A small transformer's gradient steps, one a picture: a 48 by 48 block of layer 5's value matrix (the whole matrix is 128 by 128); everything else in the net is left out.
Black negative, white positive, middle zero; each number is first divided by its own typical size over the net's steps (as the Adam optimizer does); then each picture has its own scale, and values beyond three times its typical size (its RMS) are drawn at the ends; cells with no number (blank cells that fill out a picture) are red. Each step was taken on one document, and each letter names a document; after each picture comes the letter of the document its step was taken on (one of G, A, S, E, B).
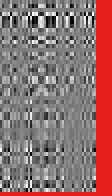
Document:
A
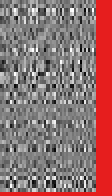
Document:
A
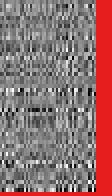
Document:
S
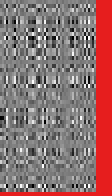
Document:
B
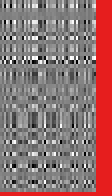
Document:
B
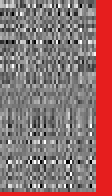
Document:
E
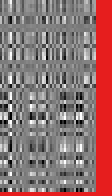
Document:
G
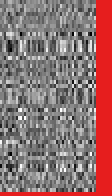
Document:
S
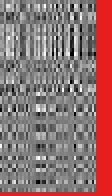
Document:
E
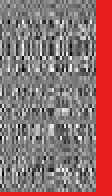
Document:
G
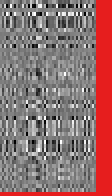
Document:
B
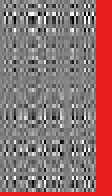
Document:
B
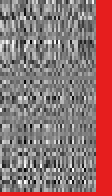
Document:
A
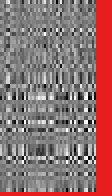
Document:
S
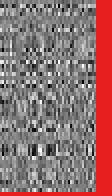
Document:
A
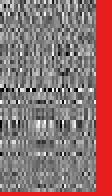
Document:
E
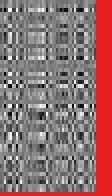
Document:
S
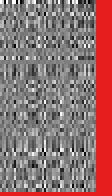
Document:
B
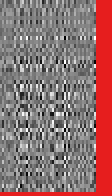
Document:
G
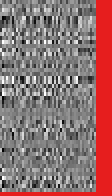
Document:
A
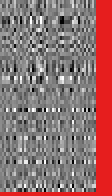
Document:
B
